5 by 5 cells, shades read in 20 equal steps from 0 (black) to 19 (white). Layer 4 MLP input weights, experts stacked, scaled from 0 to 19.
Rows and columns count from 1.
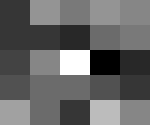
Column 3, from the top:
9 3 19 8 4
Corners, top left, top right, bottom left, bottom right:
4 10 12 10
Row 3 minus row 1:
1 -1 10 -11 -7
